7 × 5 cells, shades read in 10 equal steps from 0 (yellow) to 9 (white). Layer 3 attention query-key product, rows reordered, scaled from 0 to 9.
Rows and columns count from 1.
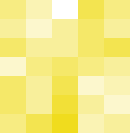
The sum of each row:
25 25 18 23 23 21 17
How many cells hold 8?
0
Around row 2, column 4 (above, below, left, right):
2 3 5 5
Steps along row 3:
up same down down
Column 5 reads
4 5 2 5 6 7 5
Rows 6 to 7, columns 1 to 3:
3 5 1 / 4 2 0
